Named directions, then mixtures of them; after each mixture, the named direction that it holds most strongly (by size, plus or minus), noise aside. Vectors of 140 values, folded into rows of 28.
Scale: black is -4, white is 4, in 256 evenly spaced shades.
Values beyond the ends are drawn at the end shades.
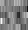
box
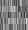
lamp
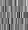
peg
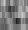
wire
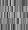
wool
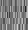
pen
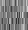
peg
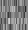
lamp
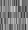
lamp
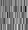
pen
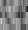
wire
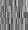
peg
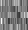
lamp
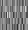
pen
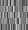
wool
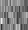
box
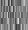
wool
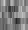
wire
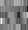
box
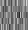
peg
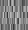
wool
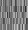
pen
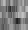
wire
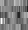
box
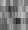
wire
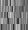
wool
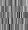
peg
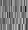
pen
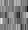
box
